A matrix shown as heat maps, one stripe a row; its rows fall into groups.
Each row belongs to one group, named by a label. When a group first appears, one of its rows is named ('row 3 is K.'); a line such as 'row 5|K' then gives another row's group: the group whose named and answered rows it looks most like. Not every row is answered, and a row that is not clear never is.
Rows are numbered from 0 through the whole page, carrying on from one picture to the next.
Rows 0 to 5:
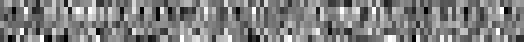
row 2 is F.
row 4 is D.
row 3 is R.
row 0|D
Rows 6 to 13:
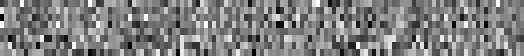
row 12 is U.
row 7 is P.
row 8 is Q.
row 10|F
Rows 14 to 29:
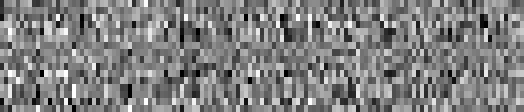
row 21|U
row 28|Q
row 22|F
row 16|Q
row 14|Q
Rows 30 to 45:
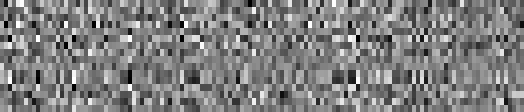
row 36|D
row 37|F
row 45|U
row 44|F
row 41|U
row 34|U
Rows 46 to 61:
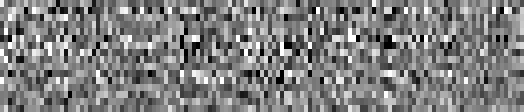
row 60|R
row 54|P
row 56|R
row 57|P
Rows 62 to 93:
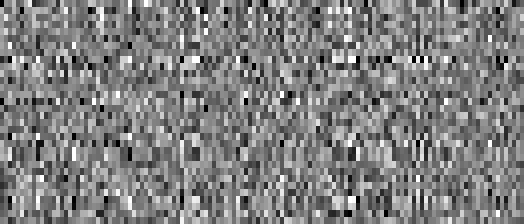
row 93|R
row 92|D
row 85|R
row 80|F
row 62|Q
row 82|R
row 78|D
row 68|U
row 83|U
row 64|P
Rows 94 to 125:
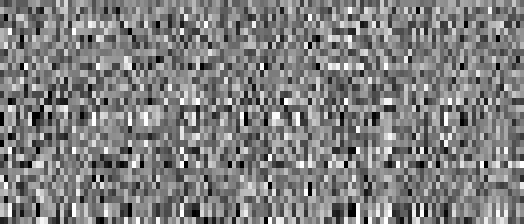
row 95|R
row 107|Q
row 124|U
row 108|R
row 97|F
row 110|Q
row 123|U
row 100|P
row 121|P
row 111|Q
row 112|U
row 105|D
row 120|P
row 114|Q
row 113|R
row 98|U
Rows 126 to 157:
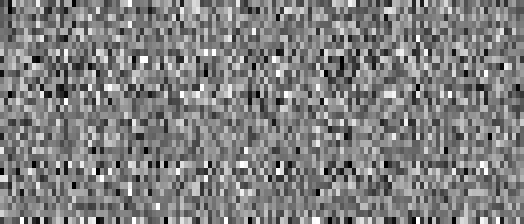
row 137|D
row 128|D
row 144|D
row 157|D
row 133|P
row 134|Q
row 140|P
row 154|U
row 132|R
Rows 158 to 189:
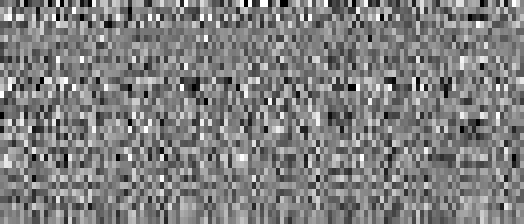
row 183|F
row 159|U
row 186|D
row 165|Q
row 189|D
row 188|D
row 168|R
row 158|Q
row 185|F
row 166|D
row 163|P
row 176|Q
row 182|D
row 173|Q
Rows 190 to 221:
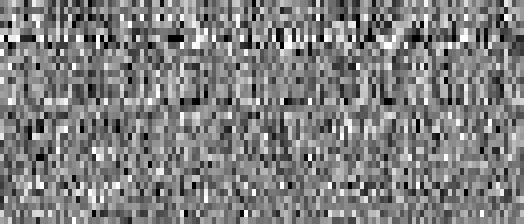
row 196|R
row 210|Q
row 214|F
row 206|R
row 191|Q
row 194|P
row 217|F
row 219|Q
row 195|P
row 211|Q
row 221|U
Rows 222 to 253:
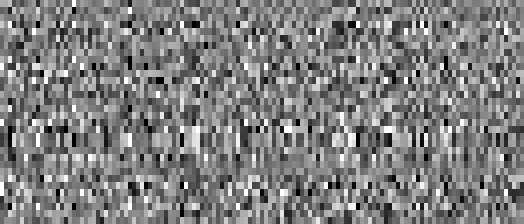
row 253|D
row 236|R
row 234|D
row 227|Q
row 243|R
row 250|Q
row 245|F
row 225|U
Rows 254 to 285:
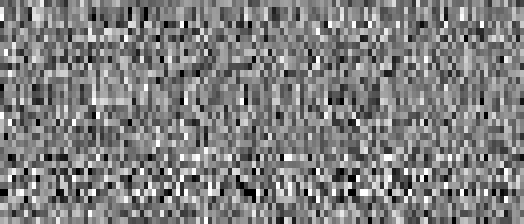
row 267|Q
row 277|F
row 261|P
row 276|R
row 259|F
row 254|R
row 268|Q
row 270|P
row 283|P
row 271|U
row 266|Q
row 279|U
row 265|F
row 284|F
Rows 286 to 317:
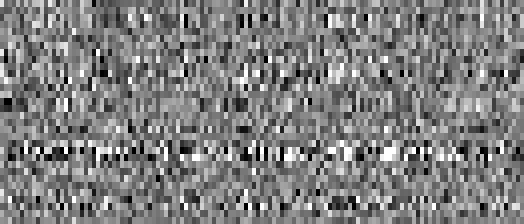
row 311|F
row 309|P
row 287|D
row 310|F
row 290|U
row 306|F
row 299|U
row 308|R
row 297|D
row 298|Q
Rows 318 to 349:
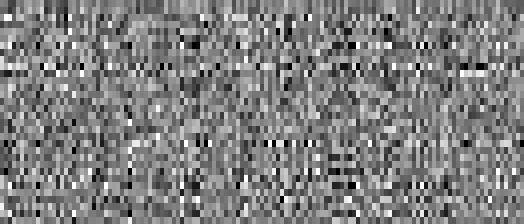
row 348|U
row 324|U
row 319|R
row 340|D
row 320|D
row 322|D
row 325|D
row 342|D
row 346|R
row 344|U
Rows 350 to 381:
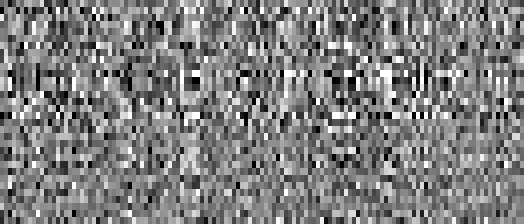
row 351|Q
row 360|R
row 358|P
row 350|R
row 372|D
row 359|U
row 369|D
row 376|U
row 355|R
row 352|P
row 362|U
